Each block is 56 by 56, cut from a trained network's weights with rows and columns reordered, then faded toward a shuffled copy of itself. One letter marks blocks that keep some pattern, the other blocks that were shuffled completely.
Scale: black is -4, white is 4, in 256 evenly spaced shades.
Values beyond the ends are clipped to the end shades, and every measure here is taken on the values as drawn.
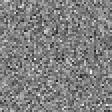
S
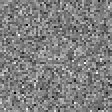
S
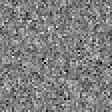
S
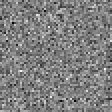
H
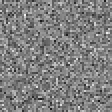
S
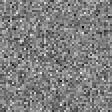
S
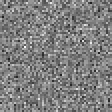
H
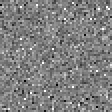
S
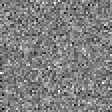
S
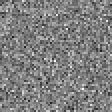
S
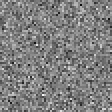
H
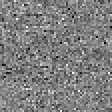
H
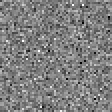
S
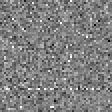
H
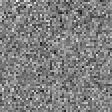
H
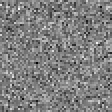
S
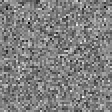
S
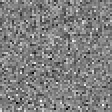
H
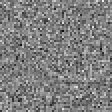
S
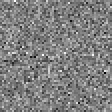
S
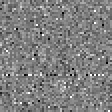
H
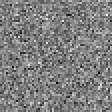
H
